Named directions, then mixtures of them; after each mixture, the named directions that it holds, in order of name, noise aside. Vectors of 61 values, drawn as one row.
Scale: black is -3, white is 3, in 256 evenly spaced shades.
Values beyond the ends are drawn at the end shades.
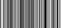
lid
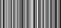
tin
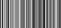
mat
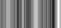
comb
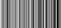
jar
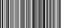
mat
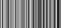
jar, mat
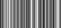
comb, mat, tin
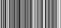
comb, mat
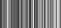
jar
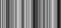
comb, mat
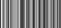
lid, mat, tin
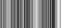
comb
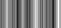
comb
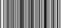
lid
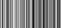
jar, mat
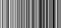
comb, jar, mat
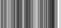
comb
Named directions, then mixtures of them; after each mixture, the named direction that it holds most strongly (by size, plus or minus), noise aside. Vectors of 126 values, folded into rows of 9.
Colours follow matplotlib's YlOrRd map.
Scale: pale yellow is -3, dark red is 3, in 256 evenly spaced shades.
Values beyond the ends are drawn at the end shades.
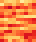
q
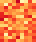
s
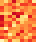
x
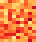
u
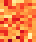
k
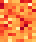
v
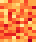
u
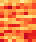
q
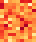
v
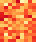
s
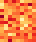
v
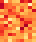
v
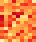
x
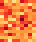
v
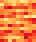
q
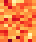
k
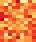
s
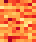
v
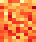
u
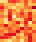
u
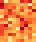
v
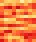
q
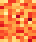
u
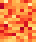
v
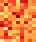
s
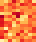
x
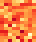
k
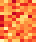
x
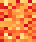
s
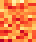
k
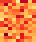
s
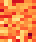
k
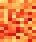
u
